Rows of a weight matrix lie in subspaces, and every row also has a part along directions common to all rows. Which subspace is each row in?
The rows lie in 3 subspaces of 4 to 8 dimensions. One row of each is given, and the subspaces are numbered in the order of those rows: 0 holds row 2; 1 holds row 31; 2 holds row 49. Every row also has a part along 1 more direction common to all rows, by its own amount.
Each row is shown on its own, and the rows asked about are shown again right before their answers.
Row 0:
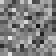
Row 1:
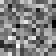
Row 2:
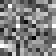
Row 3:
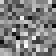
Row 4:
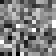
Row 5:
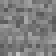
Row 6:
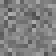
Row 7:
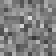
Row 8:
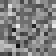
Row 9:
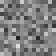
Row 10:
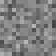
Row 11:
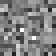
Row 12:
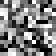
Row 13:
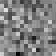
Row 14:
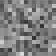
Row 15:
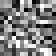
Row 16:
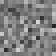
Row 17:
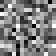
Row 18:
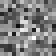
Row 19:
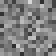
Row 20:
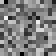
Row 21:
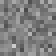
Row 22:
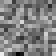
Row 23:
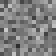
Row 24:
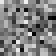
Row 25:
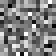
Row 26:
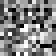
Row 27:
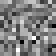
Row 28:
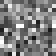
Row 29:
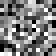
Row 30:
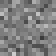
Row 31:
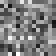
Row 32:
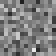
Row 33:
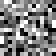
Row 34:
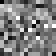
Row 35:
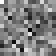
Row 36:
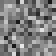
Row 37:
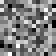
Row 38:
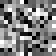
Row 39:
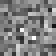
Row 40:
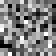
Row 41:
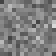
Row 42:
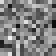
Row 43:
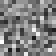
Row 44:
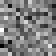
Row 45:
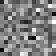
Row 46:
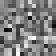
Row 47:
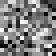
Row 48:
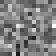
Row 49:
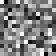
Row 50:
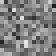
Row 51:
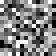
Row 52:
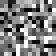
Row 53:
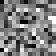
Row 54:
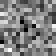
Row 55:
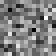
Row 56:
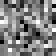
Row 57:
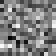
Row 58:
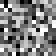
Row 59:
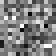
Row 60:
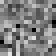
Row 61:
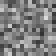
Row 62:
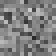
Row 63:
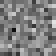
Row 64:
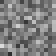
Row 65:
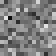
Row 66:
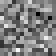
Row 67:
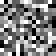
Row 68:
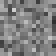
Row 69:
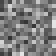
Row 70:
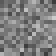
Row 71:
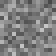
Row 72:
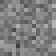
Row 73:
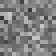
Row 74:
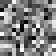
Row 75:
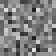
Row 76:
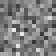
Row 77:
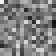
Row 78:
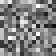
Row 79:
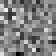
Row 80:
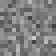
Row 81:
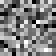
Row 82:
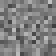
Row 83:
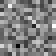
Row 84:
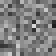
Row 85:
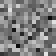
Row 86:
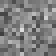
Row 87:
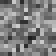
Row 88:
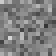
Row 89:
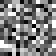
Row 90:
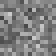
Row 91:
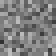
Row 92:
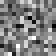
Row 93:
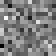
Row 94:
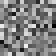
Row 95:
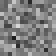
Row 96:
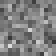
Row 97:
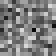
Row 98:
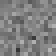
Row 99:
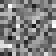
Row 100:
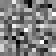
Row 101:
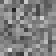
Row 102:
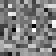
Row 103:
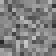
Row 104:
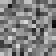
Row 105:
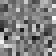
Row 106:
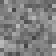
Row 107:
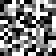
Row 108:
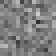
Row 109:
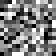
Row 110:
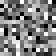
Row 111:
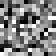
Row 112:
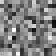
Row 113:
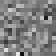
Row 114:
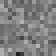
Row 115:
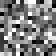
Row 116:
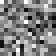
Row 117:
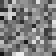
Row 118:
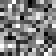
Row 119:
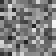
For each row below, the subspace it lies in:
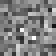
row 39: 0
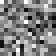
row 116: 2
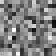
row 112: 2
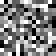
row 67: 2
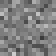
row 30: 2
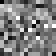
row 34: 0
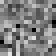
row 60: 0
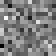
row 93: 0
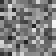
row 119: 1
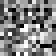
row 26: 0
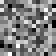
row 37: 0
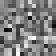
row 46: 0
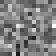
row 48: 0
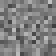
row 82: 0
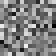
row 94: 2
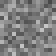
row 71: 2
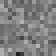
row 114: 1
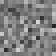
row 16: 0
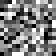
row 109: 1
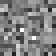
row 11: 0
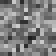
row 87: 0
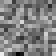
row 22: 1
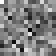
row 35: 2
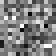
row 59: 0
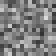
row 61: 0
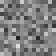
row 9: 1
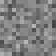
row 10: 1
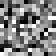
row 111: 2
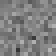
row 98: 0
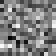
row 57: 2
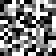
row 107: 1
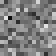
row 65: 2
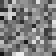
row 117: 1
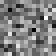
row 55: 0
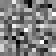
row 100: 2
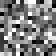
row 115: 2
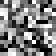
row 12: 2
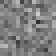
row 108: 2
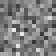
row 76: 2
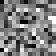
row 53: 2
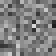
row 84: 2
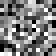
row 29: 2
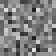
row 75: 1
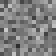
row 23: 1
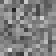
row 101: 1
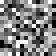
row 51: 0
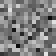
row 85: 2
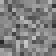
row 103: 1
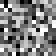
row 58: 1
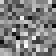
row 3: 1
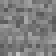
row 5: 1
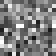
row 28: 0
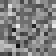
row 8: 2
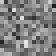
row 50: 1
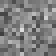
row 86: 0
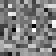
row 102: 2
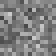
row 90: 1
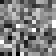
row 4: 0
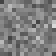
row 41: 0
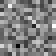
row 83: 0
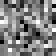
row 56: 0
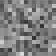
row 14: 1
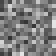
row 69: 1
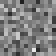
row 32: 1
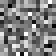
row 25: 0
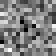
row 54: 0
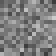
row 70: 2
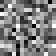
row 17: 0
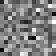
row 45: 2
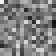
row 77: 2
